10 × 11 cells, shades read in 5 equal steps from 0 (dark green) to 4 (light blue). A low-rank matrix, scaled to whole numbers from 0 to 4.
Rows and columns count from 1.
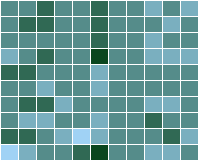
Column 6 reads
1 1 1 0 3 3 2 3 3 0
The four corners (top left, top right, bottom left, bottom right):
2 3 4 2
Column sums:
21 18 18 22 21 17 20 20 24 23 23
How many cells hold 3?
23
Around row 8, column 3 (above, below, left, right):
1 2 3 2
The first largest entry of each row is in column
9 10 9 1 6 3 4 2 5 1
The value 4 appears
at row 9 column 5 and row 10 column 1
